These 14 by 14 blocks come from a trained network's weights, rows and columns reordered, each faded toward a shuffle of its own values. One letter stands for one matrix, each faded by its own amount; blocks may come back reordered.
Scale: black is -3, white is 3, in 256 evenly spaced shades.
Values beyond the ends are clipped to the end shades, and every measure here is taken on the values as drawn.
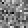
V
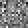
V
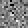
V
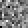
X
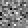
V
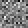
V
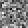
X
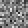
X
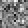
V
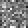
X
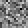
X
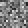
X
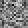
X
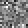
V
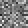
X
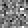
V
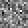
V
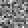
X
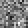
X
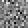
X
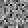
V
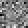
V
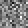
X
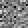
V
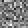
X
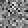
X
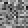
X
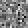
V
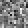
X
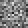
X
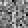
V
